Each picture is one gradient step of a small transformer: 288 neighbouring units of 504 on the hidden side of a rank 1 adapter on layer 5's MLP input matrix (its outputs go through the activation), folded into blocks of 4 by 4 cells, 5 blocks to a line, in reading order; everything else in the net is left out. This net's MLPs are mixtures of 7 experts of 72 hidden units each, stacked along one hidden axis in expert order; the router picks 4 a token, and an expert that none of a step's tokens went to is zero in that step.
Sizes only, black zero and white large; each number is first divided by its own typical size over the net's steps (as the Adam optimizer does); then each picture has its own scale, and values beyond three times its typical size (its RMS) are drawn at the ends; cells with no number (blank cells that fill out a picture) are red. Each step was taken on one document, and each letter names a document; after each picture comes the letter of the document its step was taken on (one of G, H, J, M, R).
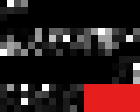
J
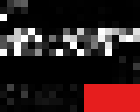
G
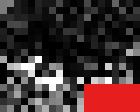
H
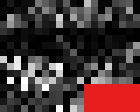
H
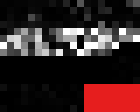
G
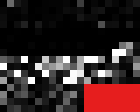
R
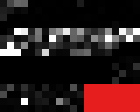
J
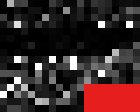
R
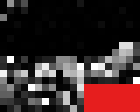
R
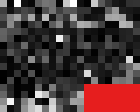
H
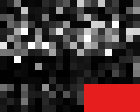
G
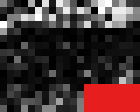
H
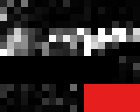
G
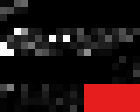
J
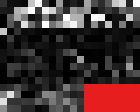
H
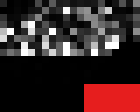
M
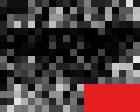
H
